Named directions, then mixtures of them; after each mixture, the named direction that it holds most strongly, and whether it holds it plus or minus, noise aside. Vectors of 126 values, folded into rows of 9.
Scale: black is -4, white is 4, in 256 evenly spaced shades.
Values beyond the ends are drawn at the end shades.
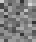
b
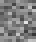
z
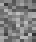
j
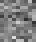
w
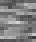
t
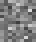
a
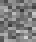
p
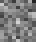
w, plus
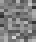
w, plus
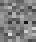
z, minus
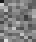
b, minus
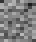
b, minus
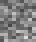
p, plus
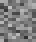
p, minus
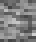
t, plus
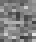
j, minus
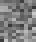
p, plus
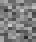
p, minus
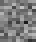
z, minus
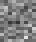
p, plus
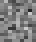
a, minus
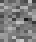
w, plus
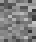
w, minus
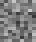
j, minus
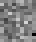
j, plus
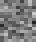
p, plus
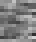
t, minus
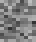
b, plus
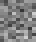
p, plus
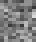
p, plus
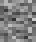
p, minus
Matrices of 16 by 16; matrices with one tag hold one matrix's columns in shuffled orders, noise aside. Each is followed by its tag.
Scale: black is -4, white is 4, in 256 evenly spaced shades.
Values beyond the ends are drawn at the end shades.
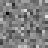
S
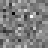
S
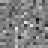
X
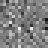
X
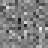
X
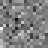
X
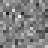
S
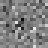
X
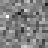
S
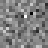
S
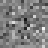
X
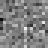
X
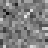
S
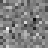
X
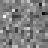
S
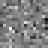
X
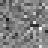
X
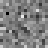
S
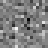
X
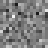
S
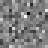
S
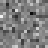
S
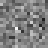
X
